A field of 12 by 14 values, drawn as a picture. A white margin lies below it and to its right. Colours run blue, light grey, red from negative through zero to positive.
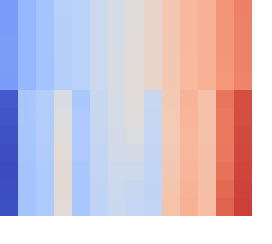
The field climbs toward the right. Streaks run downward. The top part is calmer, up to a seam about 40% of the way down. There are no lone odd cells.
